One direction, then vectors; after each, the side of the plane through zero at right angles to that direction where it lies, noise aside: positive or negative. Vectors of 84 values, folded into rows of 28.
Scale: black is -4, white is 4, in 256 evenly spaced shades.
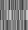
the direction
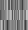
positive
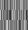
negative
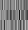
negative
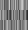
negative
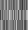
positive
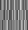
negative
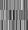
negative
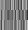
negative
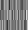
positive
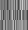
negative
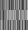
positive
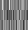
negative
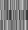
negative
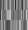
positive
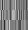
negative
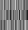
negative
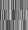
positive
